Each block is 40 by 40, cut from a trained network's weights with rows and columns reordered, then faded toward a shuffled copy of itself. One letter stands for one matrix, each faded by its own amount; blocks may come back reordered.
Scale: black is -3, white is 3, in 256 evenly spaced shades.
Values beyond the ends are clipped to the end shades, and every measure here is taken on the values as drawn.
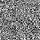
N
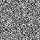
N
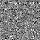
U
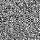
N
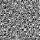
U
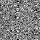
U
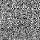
N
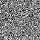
N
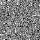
U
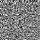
N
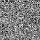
N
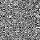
N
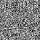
N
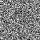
N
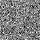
U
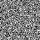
U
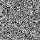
N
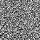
N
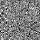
U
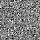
U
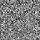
N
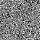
U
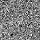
U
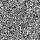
U
